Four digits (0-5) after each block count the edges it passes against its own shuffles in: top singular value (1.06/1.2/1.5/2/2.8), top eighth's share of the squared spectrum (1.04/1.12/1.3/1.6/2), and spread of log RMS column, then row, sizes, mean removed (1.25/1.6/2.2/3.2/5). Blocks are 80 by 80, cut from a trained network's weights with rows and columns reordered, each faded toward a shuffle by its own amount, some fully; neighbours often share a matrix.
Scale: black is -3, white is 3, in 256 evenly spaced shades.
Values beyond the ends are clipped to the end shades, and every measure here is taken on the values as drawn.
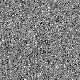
2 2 1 1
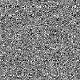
3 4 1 2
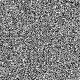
1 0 0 0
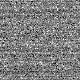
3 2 1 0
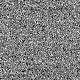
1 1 0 0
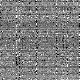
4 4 3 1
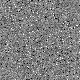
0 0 0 0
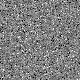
0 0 0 0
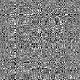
4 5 3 3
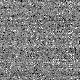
2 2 1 0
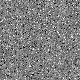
1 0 0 0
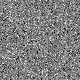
0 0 0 0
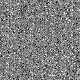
2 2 0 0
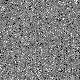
1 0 0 0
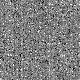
2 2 0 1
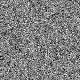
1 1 0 0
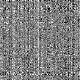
4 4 2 3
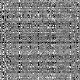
4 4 4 2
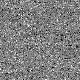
1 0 0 0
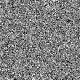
2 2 0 0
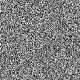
3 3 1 0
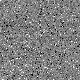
1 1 1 0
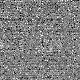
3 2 1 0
